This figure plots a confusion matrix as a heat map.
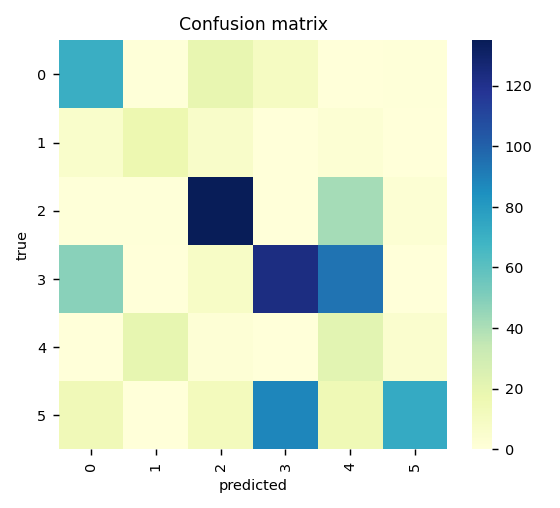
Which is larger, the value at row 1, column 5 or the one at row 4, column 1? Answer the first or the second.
the second
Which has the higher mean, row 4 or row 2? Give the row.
2
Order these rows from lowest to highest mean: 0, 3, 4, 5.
4, 0, 5, 3
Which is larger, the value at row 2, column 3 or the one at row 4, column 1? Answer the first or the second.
the second
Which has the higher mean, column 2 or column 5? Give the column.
2
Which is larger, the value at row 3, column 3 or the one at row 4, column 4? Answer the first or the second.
the first
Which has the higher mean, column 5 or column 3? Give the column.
3
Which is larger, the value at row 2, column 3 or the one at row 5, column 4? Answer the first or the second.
the second
